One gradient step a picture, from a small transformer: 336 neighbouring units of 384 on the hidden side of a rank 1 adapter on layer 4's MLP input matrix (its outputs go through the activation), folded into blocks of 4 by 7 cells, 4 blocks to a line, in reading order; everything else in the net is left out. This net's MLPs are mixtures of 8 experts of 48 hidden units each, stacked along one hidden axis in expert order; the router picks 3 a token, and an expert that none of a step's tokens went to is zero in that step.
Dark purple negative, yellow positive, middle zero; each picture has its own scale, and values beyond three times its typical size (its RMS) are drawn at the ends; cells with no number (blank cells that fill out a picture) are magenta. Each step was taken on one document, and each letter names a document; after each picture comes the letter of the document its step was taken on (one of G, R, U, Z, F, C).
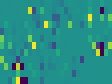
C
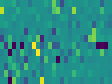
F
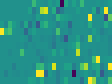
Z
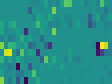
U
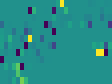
C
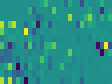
U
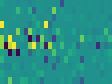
F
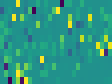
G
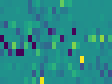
F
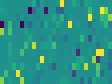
Z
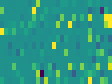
Z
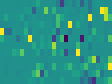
Z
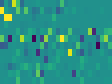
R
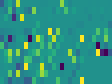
G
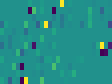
C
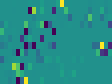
C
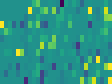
Z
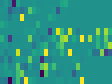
G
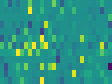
F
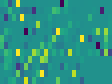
G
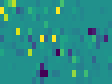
R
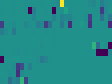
C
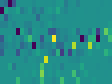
R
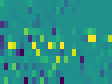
F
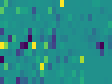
F
